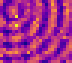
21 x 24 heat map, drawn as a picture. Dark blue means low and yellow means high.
The histogram is bell-shaped. Upright stripes repeat 4 times across the table. No overall slope runs across the table. Rings spread out from the top left. No single row or column stands out from its neighbours.
